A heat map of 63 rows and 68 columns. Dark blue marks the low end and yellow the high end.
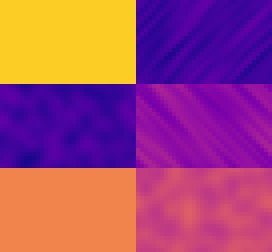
The table splits into 3 rows of 2 panels. Panel 1,1: very high, flat. Panel 1,2: very low, slanting up to the right, faint in contrast. Panel 2,1: very low, blotchy, faint in contrast. Panel 2,2: low, slanting down to the right, faint in contrast. Panel 3,1: high, flat. Panel 3,2: middling, blotchy, faint in contrast.
